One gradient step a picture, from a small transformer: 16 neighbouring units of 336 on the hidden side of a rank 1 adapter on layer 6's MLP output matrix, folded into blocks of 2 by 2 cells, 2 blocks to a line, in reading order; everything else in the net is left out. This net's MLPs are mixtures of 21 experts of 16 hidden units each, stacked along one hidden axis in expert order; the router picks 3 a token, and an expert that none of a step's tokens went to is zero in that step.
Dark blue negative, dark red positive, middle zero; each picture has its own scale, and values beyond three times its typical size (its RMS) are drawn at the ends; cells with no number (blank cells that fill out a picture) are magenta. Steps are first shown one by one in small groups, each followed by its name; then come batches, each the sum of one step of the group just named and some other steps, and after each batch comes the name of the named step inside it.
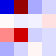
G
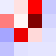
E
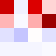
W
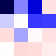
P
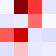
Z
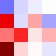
P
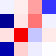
E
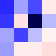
P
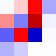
E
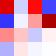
W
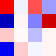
W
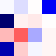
E
